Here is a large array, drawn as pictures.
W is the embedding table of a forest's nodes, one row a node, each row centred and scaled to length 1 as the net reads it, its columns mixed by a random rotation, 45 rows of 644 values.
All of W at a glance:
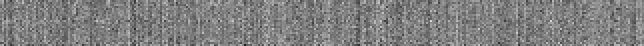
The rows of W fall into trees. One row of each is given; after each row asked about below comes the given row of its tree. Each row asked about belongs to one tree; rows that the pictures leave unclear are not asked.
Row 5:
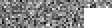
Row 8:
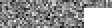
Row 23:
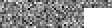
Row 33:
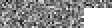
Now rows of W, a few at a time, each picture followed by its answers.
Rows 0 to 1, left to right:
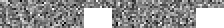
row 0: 5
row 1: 5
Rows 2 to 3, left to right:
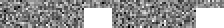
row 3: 5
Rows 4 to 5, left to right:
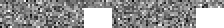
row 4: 8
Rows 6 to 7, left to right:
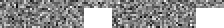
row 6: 33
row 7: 5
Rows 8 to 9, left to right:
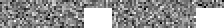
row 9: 33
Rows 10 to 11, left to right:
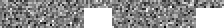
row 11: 33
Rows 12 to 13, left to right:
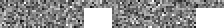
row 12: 33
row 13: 8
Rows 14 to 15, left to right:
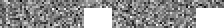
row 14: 5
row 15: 33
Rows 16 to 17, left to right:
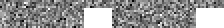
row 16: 33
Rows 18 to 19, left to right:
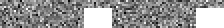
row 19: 5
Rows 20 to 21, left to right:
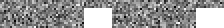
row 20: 23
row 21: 23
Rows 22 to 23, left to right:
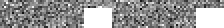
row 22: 5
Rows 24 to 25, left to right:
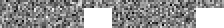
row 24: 33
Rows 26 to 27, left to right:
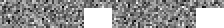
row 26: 23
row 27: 33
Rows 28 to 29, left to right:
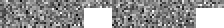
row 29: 5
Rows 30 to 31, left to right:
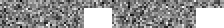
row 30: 5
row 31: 33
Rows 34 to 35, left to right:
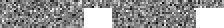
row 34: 33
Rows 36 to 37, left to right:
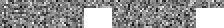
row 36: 5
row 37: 33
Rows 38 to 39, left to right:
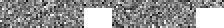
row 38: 8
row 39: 5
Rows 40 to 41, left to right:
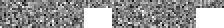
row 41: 5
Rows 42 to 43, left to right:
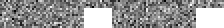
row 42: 33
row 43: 33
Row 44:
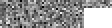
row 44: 5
